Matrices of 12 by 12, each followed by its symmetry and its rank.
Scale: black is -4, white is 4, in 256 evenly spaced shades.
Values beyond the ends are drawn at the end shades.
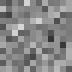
neither, full rank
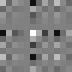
symmetric, rank one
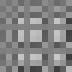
symmetric, rank one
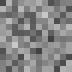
symmetric, full rank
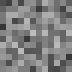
neither, full rank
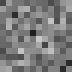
symmetric, full rank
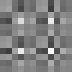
symmetric, rank one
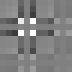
symmetric, rank one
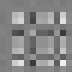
symmetric, rank one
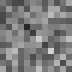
symmetric, full rank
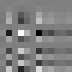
neither, rank one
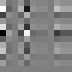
neither, rank one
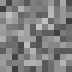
neither, full rank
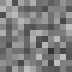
symmetric, full rank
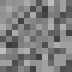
symmetric, full rank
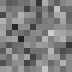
neither, full rank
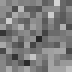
neither, full rank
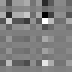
neither, rank one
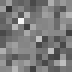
symmetric, full rank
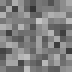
neither, full rank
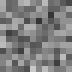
neither, full rank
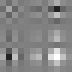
symmetric, rank one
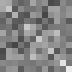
symmetric, full rank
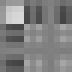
symmetric, rank one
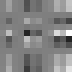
neither, rank one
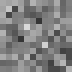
symmetric, full rank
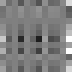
neither, rank one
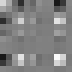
symmetric, rank one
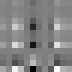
neither, rank one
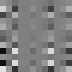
neither, rank one
